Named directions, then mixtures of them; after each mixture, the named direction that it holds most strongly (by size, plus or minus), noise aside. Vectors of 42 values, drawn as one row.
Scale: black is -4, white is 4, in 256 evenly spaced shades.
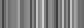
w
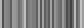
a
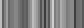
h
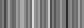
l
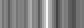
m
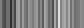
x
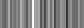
l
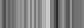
m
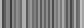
a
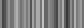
w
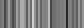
l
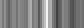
m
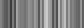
x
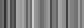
l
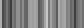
x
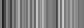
w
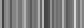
a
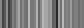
w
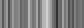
m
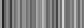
w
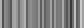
a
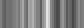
m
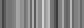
w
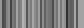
a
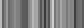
h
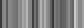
h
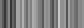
x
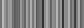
w
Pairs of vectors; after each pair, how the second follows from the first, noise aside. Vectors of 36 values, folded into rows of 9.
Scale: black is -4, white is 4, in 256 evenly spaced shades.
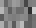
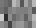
reversed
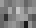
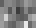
negated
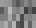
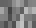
negated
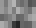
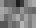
reversed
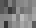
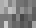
negated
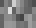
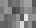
reversed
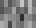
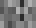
sign-scrambled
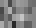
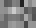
reversed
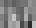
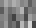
negated
